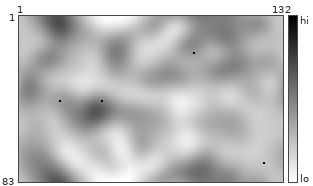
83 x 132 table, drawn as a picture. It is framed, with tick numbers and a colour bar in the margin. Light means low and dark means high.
Lone odd cells: 4, each higher than its neighbours. Average level on the scale: 30%. Ninth with the lowest average: bottom middle.
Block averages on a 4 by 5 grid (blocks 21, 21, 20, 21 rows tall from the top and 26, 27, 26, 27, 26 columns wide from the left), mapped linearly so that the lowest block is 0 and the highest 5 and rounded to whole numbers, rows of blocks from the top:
5 3 2 5 4 / 4 2 3 3 3 / 3 5 3 1 2 / 4 0 1 4 2
